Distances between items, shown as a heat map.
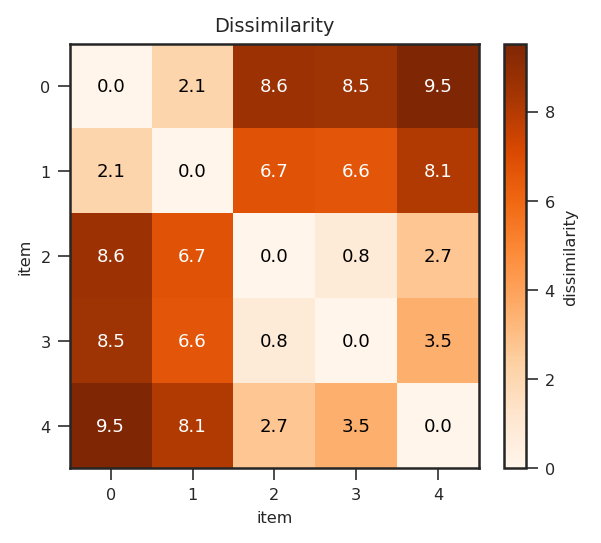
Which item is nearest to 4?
2
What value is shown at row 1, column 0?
2.1
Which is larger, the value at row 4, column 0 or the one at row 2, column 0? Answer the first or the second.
the first
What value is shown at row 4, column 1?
8.1
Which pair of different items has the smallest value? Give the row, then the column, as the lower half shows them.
3, 2
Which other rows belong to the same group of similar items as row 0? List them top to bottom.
1
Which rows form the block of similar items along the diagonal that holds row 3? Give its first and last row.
2 to 4
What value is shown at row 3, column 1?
6.6
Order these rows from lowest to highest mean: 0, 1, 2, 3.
2, 3, 1, 0
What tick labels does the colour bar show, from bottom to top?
0, 2, 4, 6, 8
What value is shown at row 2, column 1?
6.7
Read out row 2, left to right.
8.6 6.7 0.0 0.8 2.7
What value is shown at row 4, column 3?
3.5
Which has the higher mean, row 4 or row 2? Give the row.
4
